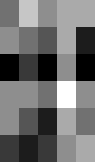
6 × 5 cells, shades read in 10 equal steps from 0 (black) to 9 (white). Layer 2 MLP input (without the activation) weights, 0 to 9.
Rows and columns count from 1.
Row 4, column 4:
9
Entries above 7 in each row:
0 0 0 1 0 0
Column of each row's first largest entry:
2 4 4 4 4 5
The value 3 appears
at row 2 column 3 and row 5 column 2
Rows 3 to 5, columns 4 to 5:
5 0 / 9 5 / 6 4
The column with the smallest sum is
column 3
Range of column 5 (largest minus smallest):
6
